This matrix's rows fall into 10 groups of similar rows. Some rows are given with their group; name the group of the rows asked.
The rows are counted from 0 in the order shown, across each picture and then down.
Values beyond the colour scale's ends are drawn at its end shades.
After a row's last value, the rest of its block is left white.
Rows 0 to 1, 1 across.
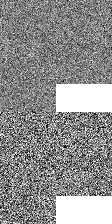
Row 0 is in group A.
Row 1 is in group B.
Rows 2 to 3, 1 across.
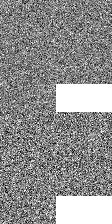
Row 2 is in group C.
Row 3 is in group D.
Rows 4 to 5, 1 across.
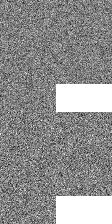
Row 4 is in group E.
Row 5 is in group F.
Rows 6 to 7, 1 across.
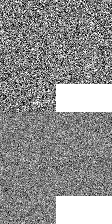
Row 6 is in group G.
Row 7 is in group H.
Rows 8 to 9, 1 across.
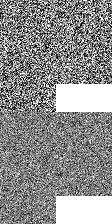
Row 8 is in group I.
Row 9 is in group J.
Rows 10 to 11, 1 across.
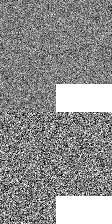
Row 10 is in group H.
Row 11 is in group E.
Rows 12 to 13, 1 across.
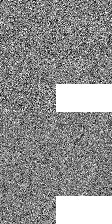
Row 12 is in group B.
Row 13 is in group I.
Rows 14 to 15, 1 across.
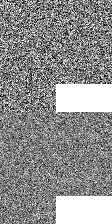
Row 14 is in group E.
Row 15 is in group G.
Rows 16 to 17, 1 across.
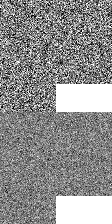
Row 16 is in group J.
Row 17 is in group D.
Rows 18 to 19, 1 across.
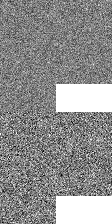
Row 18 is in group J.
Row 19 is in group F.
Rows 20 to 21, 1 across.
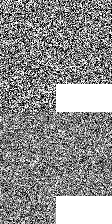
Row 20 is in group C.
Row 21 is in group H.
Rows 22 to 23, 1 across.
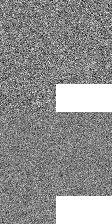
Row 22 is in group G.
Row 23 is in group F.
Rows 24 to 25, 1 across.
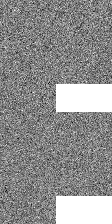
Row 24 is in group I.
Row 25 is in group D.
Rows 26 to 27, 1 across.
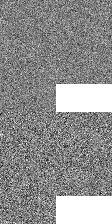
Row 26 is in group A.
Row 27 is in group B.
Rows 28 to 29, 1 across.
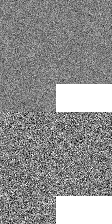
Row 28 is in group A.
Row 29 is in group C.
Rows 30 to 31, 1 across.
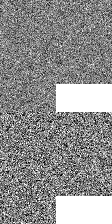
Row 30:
J
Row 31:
E
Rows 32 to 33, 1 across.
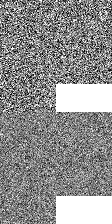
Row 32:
D
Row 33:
B
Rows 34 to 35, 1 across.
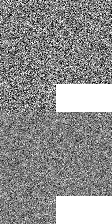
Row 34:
C
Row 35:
C
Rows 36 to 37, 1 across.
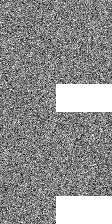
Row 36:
D
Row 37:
I
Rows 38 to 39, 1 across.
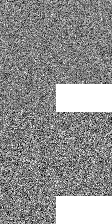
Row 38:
E
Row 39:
H
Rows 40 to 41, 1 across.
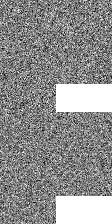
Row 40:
I
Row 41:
E
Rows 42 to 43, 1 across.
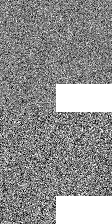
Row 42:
F
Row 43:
I
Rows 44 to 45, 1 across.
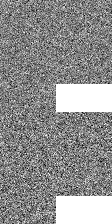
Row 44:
C
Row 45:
G
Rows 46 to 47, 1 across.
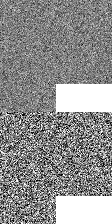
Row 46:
I
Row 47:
E
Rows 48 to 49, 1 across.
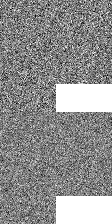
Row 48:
I
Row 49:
H
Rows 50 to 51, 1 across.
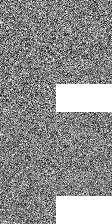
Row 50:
B
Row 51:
B
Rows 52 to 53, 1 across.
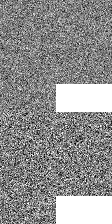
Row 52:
H
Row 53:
C
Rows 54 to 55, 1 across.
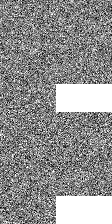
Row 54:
H
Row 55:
B
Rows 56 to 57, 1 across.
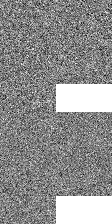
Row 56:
G
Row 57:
F
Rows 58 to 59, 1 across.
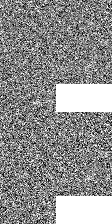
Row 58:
G
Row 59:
G
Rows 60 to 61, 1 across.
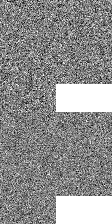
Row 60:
E
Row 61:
J
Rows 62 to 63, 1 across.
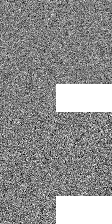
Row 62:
E
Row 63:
I
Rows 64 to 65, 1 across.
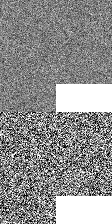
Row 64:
A
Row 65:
B
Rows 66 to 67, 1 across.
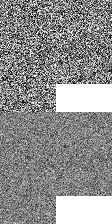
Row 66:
F
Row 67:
B
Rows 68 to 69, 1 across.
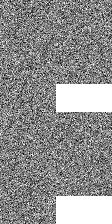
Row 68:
J
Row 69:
C
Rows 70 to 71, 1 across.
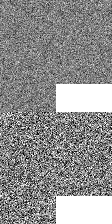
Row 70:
J
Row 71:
C
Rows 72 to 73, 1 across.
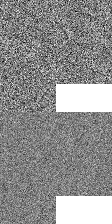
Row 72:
A
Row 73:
I
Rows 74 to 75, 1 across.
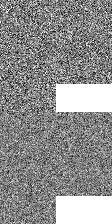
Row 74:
F
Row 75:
E
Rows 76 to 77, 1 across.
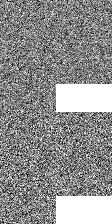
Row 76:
E
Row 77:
F
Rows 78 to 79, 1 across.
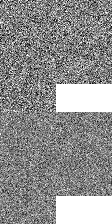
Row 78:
B
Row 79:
F
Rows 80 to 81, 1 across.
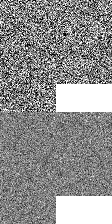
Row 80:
B
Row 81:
J
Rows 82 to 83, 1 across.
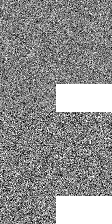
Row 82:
A
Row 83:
J
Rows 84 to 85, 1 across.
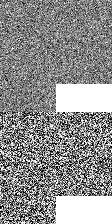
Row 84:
D
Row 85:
H
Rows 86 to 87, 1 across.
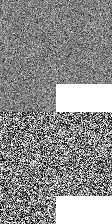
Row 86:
A
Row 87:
H
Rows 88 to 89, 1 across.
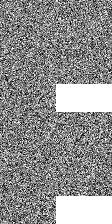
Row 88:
D
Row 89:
I
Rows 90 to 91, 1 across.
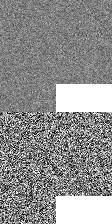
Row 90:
G
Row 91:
E
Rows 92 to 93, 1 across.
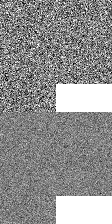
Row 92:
D
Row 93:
B
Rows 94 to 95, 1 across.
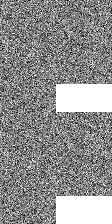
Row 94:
A
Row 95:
A
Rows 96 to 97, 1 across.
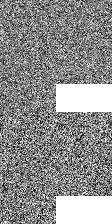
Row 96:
G
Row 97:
I
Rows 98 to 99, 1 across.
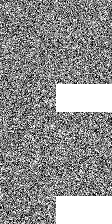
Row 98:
D
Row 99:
H
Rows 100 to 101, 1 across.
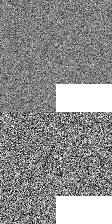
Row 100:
J
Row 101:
J
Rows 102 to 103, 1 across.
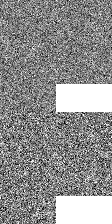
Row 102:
A
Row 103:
G
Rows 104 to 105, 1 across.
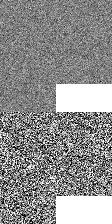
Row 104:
B
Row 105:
A
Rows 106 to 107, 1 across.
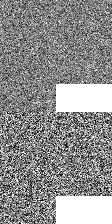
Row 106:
G
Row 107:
E
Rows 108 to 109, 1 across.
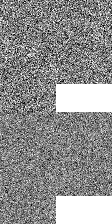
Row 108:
A
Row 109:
D
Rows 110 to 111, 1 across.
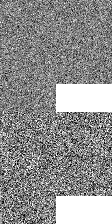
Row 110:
D
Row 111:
A
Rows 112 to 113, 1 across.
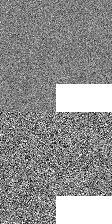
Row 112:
F
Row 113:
B
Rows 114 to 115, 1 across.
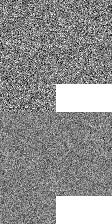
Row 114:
H
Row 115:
A
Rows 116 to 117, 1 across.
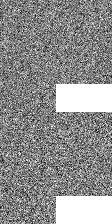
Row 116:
I
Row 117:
H
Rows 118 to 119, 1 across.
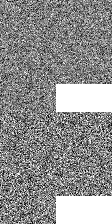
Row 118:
E
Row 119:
J
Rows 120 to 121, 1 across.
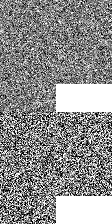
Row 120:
G
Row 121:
J
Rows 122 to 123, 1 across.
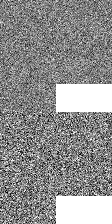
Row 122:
B
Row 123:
D
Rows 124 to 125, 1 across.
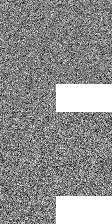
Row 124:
E
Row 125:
H
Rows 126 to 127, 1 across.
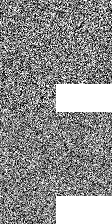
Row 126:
I
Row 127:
A
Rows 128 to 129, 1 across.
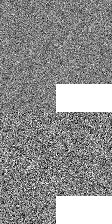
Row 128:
J
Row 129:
A
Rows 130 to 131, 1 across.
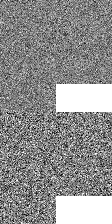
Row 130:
B
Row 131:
E
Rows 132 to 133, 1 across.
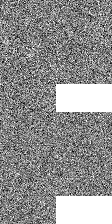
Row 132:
A
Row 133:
J
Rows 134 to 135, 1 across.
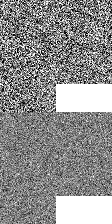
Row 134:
A
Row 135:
J
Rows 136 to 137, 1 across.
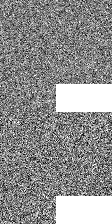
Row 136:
G
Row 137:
I
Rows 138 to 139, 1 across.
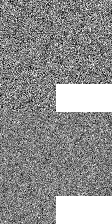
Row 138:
J
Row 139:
I
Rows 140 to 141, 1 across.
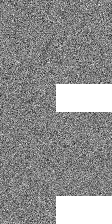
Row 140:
J
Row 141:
B
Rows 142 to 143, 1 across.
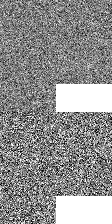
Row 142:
G
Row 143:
H
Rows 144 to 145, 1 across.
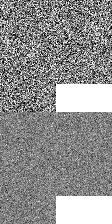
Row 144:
A
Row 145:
D
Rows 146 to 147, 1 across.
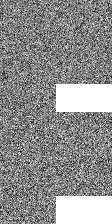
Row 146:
I
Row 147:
H
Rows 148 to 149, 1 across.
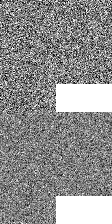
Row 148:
D
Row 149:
E
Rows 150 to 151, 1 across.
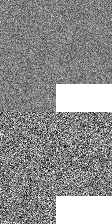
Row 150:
F
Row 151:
B
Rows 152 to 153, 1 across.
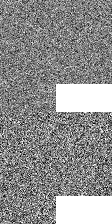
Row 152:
C
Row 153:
I
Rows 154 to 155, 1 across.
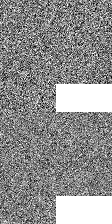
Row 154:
I
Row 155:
B
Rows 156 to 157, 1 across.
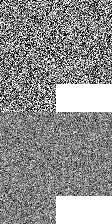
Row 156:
B
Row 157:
D
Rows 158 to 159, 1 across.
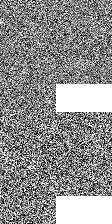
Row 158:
B
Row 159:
A
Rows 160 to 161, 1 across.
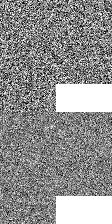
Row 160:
E
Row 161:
H
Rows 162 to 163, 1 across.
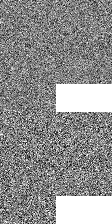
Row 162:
B
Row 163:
B
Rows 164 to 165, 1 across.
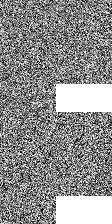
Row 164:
G
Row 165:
I
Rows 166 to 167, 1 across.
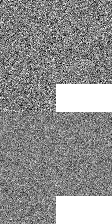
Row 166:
B
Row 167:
H
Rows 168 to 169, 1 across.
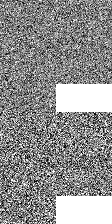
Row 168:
D
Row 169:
B
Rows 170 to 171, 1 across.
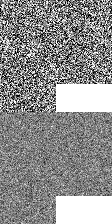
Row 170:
A
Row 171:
E
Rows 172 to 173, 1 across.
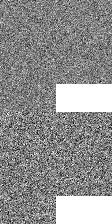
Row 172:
B
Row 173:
C
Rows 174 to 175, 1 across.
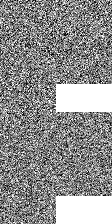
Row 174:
B
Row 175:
E
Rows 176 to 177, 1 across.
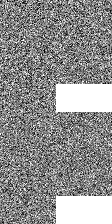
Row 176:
E
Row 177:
F
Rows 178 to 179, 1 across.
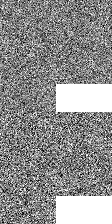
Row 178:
A
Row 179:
F
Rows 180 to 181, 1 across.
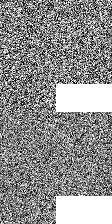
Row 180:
D
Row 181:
I
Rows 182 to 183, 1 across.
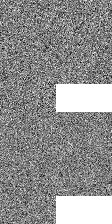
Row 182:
I
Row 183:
F
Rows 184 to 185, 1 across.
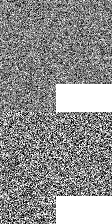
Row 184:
E
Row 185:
C
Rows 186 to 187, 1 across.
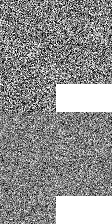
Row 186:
A
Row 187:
H
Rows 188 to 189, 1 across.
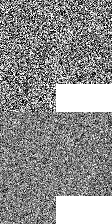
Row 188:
F
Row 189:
I
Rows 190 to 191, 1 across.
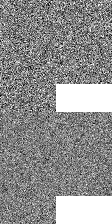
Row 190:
J
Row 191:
I
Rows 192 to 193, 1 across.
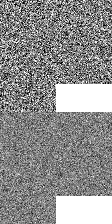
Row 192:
E
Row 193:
J
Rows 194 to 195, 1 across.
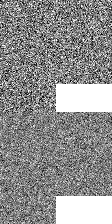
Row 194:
D
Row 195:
H
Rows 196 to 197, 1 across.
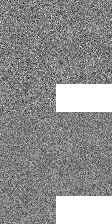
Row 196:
F
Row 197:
F
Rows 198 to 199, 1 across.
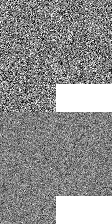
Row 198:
F
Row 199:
I
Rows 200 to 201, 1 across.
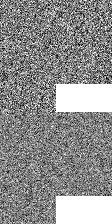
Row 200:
I
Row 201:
E
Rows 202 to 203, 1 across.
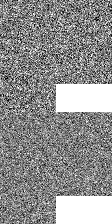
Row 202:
H
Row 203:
G
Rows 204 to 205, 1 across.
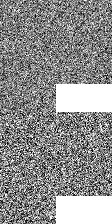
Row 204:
I
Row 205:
D
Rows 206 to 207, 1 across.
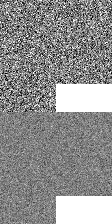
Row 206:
D
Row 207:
E
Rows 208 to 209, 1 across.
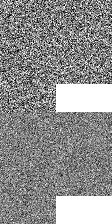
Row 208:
C
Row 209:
F
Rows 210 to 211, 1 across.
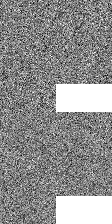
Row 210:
I
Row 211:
A
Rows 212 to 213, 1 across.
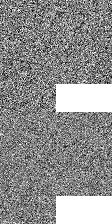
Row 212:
I
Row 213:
B
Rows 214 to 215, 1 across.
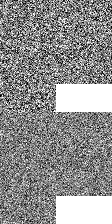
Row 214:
H
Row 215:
B
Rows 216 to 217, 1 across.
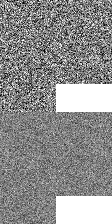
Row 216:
E
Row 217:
A
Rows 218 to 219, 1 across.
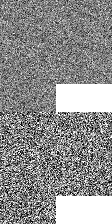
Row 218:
A
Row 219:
D
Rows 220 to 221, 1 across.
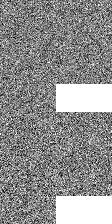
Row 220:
J
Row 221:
F
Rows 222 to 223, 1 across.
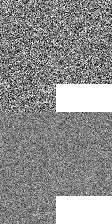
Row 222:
C
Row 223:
G
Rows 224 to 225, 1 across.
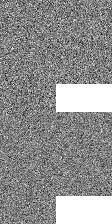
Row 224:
D
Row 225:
E
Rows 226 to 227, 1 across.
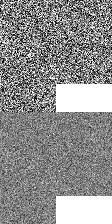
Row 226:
A
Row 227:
A
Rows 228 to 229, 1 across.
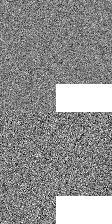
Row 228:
E
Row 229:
I
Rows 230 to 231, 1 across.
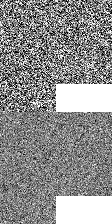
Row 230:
G
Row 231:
I
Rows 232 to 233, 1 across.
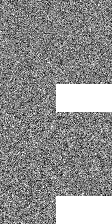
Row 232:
J
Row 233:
E
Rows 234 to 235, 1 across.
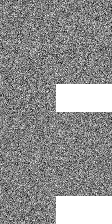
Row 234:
H
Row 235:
H
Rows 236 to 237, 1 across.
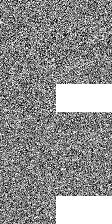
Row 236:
B
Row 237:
D
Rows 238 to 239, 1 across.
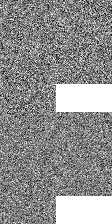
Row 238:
H
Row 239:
E
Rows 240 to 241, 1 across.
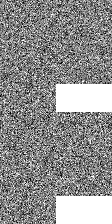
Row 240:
E
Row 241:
J
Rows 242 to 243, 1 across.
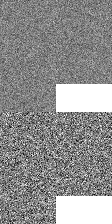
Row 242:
A
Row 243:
C
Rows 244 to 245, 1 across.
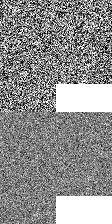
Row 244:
I
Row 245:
G
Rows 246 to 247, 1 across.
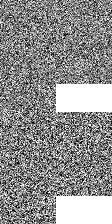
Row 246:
B
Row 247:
C
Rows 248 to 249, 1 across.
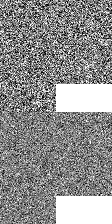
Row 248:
G
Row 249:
J
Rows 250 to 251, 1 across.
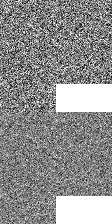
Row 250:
C
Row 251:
C
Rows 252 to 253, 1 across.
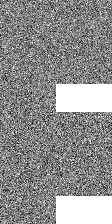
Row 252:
D
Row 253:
J
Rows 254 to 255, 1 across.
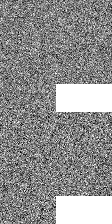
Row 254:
H
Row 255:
I
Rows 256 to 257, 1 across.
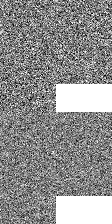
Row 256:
G
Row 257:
C
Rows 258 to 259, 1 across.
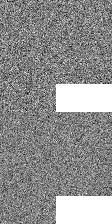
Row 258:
E
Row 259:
I
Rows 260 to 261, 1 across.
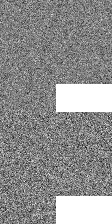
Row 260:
E
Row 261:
G
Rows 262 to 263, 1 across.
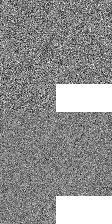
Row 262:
J
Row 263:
I
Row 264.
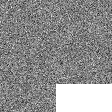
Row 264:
F
